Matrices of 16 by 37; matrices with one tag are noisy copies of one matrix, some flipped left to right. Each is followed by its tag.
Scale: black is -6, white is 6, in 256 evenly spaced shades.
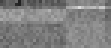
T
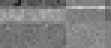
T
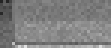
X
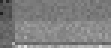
X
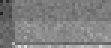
X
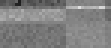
T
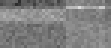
T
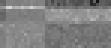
T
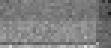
X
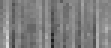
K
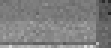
X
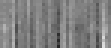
K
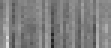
K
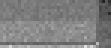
X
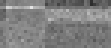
T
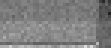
X
